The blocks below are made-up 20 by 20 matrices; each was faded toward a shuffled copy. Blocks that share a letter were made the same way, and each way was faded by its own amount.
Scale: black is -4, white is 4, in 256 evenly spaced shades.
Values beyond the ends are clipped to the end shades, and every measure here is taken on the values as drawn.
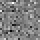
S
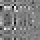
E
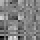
E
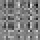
E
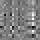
E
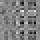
E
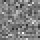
S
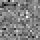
S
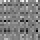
E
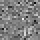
S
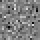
S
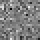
S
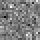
S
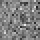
S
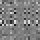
E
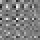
E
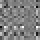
E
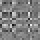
E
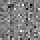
S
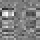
E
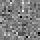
S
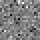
S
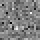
S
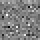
S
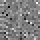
S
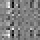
E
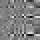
E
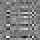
E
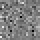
S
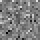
S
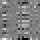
E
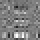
E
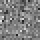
S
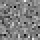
S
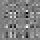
E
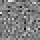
S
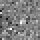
S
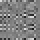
E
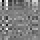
E
